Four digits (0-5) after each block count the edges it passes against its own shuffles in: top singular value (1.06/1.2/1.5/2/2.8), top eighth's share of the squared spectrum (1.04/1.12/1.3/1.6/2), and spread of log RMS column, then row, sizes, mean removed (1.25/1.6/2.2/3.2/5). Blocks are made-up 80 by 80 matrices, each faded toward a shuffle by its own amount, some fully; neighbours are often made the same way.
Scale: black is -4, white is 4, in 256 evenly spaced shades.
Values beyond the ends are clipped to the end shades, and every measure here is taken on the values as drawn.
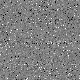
1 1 0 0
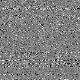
2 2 0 3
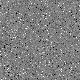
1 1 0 0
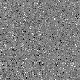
3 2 1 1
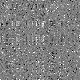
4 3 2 1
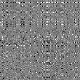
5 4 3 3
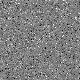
2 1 0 0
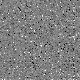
3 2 1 0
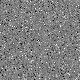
2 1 0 0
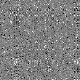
4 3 2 2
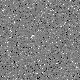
0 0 0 0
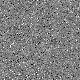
0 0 0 0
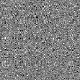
4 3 2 2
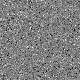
1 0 0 0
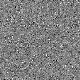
3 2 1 1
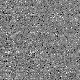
3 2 1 1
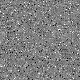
3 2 0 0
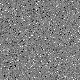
2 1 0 0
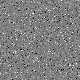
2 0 0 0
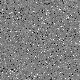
0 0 0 0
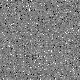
2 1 0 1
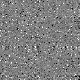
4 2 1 1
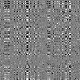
5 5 4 4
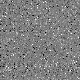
3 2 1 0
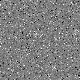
2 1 0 0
